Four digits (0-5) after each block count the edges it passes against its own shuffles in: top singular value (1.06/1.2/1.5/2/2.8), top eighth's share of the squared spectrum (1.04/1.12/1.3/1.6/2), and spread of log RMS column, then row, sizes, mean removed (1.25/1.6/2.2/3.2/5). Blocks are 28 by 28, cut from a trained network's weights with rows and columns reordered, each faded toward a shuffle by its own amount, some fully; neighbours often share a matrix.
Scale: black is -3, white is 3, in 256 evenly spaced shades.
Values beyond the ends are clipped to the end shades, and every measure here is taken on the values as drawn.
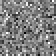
0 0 0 0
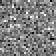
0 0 0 0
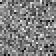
0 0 0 1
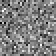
0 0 0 0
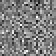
3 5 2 1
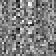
3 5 2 0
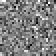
2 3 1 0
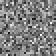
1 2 0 0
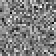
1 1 0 0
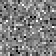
0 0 0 0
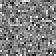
0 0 0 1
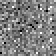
0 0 0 0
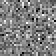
2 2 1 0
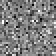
0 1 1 0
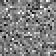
1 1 0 0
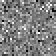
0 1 0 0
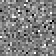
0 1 0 0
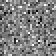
1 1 0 0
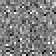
2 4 1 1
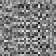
4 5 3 2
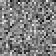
1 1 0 0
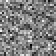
2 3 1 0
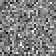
2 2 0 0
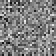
2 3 1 0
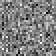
2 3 1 0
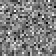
2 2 0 0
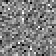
1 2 0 0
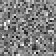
2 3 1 0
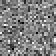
2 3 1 0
